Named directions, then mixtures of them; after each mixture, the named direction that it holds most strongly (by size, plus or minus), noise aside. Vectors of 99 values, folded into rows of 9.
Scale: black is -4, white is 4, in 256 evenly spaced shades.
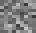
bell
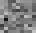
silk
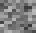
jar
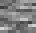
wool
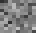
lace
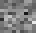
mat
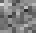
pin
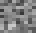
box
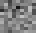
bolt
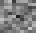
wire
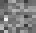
silk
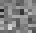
box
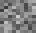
jar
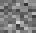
bell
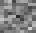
wire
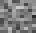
bolt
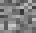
box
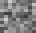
bolt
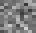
bell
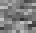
wool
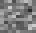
wire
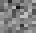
bolt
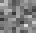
pin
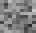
jar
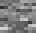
wool
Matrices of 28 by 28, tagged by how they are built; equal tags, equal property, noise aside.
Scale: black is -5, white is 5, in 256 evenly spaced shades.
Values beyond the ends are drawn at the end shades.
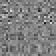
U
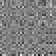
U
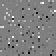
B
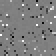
B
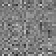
U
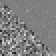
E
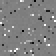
B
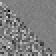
E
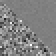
E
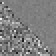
E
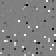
B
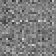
U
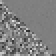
E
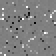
B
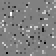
B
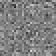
U
